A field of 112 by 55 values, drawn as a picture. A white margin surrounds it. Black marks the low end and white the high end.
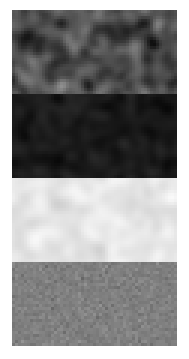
The table splits into 4 rows of 1 panel. Panel 1,1: low, blotchy. Panel 2,1: very low, blotchy, faint in contrast. Panel 3,1: very high, blotchy, faint in contrast. Panel 4,1: middling, fine-grained, faint in contrast.
